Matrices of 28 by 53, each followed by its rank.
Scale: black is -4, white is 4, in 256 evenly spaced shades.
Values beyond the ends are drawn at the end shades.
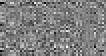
five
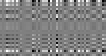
one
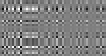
one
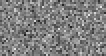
full rank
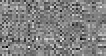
five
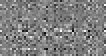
five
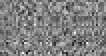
five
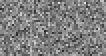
full rank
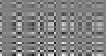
one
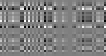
one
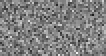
full rank
